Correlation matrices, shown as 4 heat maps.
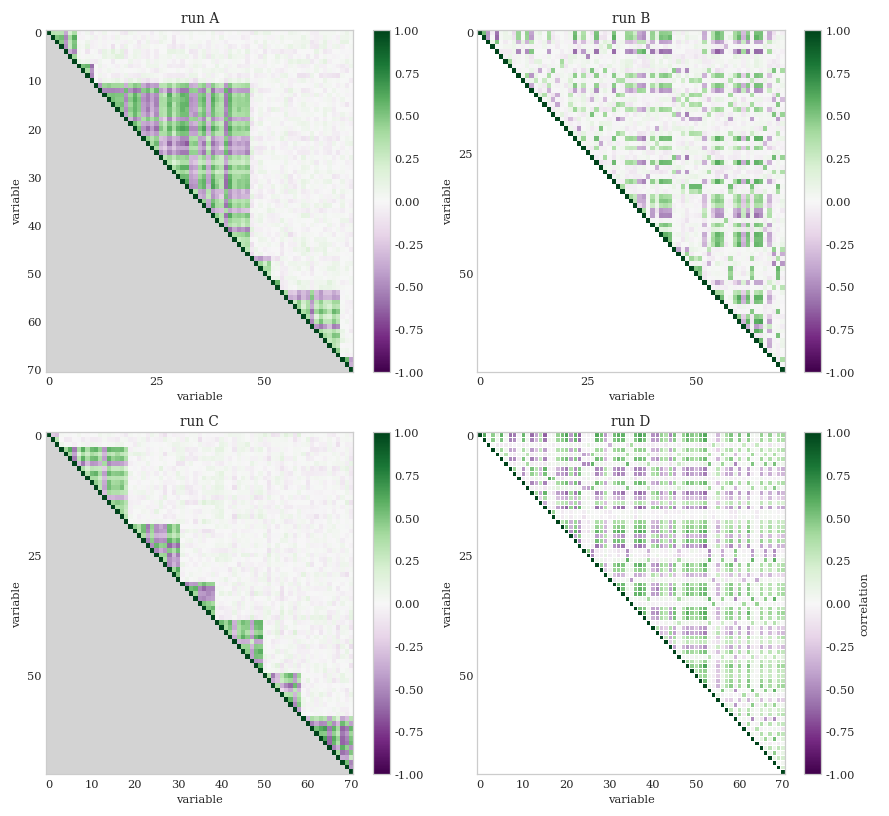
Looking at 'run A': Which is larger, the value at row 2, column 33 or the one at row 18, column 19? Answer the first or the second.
the first
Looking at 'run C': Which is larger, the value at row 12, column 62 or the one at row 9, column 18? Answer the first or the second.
the second
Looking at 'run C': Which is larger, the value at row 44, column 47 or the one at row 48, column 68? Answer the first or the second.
the second
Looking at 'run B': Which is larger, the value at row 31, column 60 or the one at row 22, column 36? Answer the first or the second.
the first
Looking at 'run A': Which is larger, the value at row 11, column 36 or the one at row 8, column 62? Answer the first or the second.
the first
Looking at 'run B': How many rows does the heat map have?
71
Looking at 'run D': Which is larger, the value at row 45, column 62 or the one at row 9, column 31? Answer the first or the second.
the first
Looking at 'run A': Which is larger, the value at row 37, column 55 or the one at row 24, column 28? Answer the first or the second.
the first
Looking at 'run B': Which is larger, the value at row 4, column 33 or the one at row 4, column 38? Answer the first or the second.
the second
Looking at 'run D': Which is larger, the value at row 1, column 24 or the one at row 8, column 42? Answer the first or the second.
the first
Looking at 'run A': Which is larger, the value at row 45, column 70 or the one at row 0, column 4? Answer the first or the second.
the first
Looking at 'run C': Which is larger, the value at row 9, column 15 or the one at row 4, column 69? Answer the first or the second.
the first
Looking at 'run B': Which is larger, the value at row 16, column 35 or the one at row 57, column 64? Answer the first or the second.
the first
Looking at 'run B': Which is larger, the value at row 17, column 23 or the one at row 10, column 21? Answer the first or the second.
the second
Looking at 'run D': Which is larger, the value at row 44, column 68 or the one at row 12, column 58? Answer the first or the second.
the first
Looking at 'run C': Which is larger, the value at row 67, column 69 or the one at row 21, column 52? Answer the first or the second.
the second
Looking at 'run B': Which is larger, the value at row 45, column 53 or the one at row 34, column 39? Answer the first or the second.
the first
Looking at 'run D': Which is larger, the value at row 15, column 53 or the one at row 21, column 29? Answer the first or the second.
the second
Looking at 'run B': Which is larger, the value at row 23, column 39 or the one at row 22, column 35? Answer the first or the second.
the second
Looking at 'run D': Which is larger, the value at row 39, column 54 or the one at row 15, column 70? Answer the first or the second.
the first
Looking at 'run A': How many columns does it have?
71
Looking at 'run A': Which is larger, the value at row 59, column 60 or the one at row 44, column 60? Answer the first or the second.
the first
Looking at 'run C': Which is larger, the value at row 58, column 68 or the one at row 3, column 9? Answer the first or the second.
the second
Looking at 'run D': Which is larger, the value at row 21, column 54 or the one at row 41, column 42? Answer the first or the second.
the first
